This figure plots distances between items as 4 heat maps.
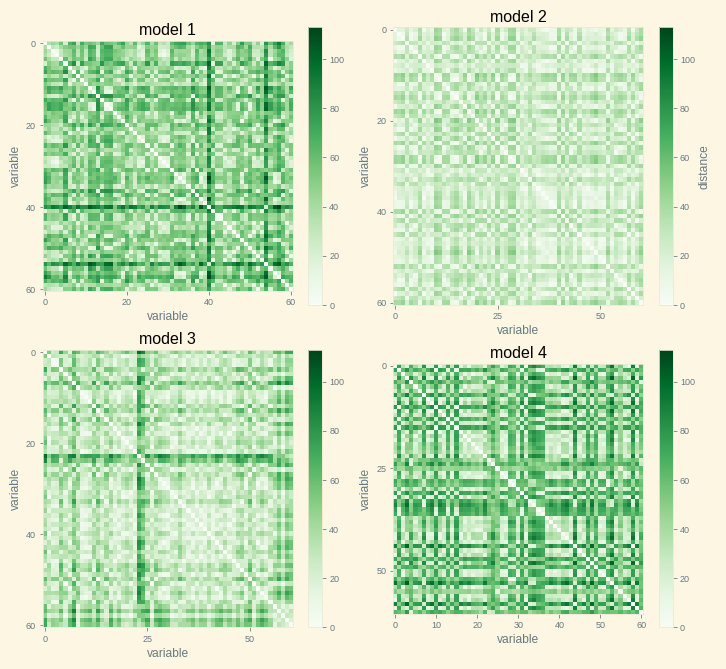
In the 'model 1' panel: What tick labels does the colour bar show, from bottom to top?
0, 20, 40, 60, 80, 100
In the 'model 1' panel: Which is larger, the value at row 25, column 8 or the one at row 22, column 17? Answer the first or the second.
the first
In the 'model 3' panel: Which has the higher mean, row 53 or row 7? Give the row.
7
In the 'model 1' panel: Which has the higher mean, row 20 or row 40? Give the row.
40
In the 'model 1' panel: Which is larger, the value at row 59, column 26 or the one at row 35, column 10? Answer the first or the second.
the second
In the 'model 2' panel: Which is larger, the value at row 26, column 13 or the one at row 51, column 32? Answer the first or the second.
the first
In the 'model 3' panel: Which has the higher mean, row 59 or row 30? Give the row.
59
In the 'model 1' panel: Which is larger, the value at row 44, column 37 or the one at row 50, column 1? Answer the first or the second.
the second
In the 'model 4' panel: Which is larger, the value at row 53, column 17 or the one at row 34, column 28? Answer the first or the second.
the first
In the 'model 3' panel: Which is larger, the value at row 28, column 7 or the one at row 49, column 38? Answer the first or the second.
the first
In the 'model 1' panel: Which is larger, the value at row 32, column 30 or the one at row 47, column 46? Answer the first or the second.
the first
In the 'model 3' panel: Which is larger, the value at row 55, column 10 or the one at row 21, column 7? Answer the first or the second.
the second
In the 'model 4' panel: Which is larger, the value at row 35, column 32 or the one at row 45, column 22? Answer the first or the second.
the first
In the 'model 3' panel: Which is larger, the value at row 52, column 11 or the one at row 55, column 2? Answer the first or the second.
the first
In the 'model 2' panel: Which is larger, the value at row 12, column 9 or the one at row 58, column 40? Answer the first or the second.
the second
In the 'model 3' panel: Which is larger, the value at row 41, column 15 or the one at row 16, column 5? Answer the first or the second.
the second
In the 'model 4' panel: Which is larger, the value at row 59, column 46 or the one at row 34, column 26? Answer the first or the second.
the second
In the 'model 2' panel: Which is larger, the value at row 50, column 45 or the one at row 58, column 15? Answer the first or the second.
the second
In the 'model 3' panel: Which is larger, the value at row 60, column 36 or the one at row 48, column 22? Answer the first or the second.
the first
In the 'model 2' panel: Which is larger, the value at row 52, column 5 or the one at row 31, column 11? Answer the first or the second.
the first
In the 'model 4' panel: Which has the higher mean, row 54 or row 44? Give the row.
44
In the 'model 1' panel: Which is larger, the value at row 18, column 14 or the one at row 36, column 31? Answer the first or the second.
the second
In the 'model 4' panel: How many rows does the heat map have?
61
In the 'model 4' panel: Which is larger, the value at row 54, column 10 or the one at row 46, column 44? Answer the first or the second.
the second
